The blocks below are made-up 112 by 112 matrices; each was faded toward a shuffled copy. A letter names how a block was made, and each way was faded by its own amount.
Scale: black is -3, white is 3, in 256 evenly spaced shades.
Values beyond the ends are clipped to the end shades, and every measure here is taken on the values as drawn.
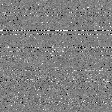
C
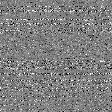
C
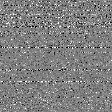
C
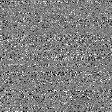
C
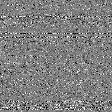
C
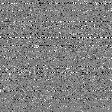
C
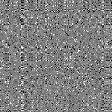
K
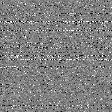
C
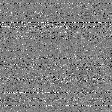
C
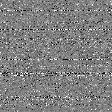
C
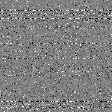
C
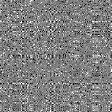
K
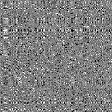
K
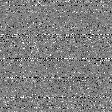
C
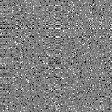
K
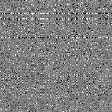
K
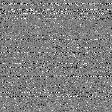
C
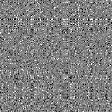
K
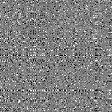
K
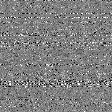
C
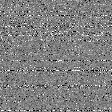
C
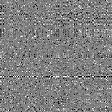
K
